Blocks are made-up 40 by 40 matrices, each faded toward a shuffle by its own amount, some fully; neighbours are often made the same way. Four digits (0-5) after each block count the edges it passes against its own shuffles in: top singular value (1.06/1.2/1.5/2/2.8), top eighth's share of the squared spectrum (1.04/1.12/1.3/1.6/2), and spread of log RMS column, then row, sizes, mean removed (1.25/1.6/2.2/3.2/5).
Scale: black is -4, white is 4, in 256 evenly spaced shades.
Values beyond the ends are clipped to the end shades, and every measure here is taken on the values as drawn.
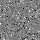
0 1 0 0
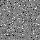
2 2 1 0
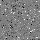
0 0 0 0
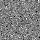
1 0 0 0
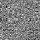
3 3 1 1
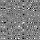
4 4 2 2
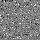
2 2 0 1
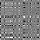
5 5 3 3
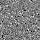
2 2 0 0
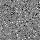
0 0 0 0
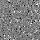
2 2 1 0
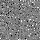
1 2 0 0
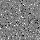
1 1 0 0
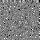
3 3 1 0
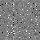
2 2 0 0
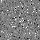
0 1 0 0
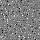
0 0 0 0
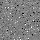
0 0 0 0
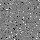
0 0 0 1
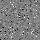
0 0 0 0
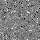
1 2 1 0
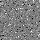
1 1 0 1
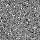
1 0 0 0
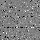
2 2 0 1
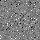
1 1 0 0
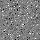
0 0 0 0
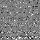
2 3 0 2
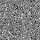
0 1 0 0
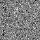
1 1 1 0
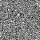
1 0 0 0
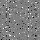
3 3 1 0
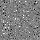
1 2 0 0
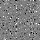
3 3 1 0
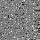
2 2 1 0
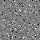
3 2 1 0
